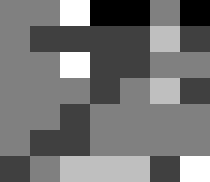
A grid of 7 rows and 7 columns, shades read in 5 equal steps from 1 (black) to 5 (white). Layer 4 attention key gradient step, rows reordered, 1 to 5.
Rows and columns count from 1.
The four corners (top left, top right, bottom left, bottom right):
3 1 2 5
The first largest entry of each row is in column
3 6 3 6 1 1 7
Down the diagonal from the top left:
3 2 5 2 3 3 5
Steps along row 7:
up up same same down up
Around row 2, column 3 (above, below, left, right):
5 5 2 2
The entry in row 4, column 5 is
3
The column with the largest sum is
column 3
